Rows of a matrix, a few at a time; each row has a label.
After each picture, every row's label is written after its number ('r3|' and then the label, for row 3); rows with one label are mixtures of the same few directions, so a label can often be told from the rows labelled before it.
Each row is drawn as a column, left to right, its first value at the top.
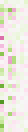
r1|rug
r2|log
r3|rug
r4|rug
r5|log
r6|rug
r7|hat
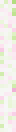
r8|rug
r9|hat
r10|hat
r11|log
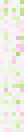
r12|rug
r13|log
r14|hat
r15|rug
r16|rug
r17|log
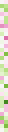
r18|hat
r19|rug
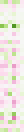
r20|hat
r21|hat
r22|hat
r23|hat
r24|hat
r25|hat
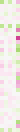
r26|hat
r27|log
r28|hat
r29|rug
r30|log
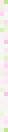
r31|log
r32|hat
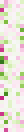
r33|rug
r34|hat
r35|hat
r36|log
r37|hat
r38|log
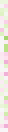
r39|log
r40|rug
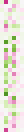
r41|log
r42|hat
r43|rug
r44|rug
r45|hat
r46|rug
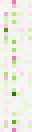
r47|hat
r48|log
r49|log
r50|hat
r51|hat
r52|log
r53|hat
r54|log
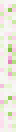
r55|rug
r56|rug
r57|rug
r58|rug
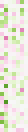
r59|hat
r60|rug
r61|log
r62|log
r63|hat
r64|log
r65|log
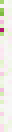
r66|log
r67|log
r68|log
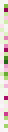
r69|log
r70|rug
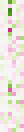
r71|hat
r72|hat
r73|log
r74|hat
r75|rug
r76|rug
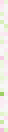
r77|hat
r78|hat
